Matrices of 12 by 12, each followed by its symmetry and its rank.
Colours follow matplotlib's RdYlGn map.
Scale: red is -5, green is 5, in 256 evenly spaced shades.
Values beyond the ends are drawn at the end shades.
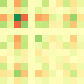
symmetric, rank two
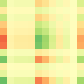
neither, rank one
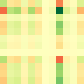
neither, rank one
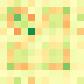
symmetric, rank two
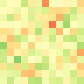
neither, full rank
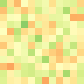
neither, full rank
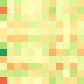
neither, rank two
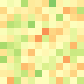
neither, full rank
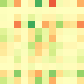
neither, rank two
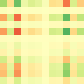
neither, rank one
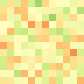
neither, full rank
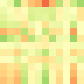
neither, rank two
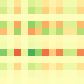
neither, rank one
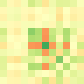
symmetric, rank two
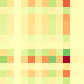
neither, rank one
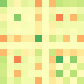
symmetric, rank two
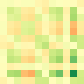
symmetric, rank two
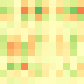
neither, rank two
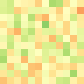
neither, full rank
